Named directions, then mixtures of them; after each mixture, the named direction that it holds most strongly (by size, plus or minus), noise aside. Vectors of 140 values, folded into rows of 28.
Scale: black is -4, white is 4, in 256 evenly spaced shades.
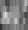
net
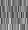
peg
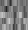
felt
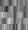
felt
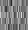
peg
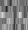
felt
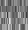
peg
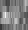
net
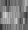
net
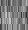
peg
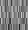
peg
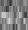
felt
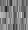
felt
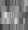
net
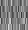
peg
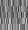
peg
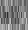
peg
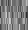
peg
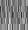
peg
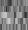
felt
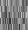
peg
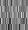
peg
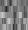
felt
